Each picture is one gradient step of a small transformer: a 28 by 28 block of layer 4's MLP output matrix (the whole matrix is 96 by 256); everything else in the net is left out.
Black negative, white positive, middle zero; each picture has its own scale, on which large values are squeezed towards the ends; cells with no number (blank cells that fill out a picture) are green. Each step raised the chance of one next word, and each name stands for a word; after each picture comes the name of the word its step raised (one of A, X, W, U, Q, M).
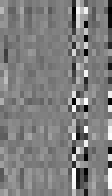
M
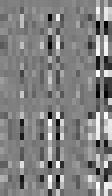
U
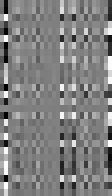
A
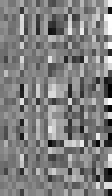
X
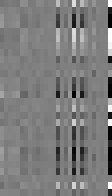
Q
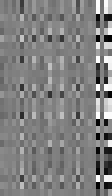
A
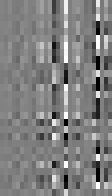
U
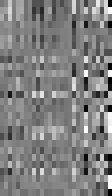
M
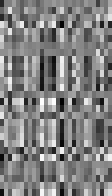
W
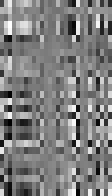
X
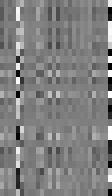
M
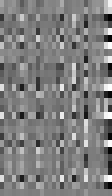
A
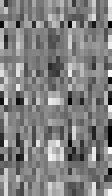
W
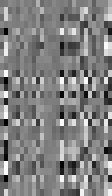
U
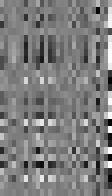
U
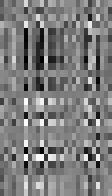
W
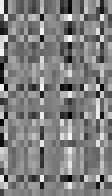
A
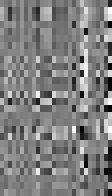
M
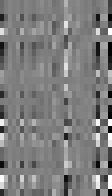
U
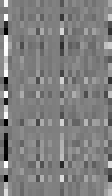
U
